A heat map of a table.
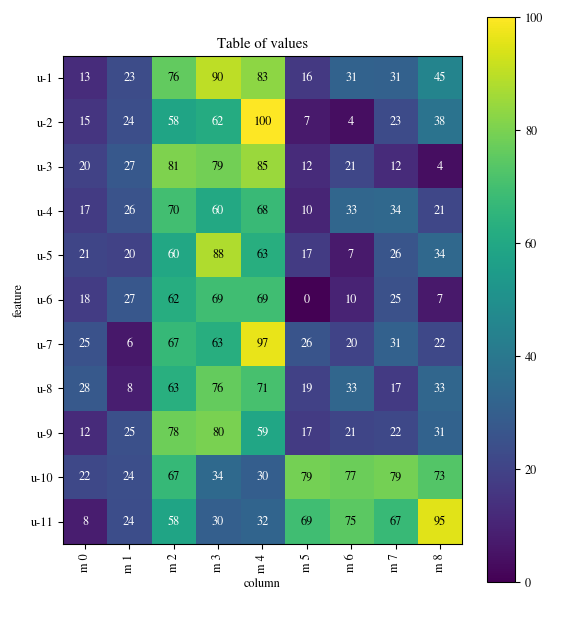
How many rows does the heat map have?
11
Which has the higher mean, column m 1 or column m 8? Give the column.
m 8
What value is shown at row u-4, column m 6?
33
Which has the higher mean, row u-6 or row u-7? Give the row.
u-7
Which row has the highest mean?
u-10
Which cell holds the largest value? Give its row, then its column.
u-2, m 4
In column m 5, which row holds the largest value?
u-10
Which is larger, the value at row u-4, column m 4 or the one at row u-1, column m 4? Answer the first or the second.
the second
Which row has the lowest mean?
u-6
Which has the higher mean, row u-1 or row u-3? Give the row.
u-1
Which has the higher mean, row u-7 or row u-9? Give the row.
u-7
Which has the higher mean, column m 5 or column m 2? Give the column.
m 2
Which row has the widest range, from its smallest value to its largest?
u-2
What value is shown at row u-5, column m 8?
34
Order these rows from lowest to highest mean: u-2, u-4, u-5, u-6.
u-6, u-2, u-5, u-4
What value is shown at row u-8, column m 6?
33
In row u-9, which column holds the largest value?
m 3
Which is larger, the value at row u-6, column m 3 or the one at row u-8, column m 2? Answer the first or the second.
the first
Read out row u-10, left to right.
22 24 67 34 30 79 77 79 73
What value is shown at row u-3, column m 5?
12
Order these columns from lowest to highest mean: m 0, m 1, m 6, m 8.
m 0, m 1, m 6, m 8
